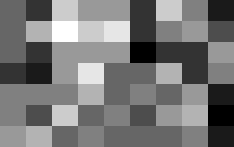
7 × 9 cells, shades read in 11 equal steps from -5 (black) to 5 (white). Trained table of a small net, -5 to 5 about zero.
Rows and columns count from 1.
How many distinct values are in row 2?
9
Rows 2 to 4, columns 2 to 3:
2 5 | -3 1 | -4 1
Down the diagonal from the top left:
-1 2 1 4 -1 -2 -1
